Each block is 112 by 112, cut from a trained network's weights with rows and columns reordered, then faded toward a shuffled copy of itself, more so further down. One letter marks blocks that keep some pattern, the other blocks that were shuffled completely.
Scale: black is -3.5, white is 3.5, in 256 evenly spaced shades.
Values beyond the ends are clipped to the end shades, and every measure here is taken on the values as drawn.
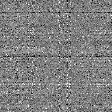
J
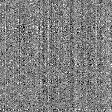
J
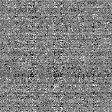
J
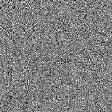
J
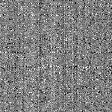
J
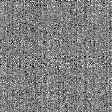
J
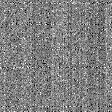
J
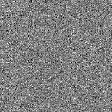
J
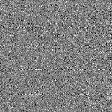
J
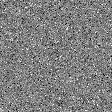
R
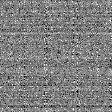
J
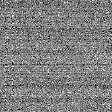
J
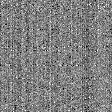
J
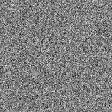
J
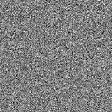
J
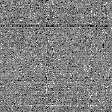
J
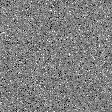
R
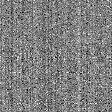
J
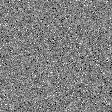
R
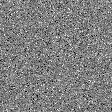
R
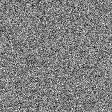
R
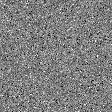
R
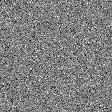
R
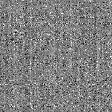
J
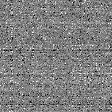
J
